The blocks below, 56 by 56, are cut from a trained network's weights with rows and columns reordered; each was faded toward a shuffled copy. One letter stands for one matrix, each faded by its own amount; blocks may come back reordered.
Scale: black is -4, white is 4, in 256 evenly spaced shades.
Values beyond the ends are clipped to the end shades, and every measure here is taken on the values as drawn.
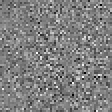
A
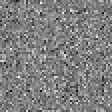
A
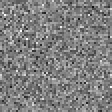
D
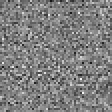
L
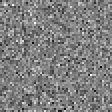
D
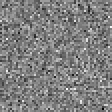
D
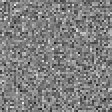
L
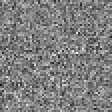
L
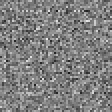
L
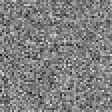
L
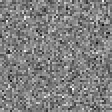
D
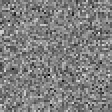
L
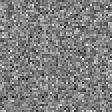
A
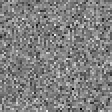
D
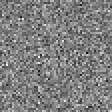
A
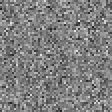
L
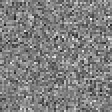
A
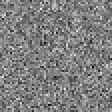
D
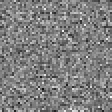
L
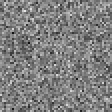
L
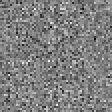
A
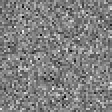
D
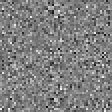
A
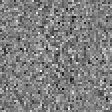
A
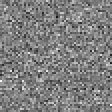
L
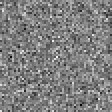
D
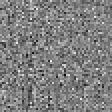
A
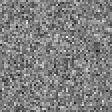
L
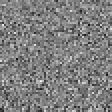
L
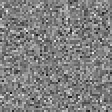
L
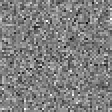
D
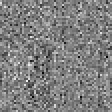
A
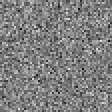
L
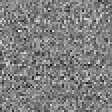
L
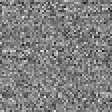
L
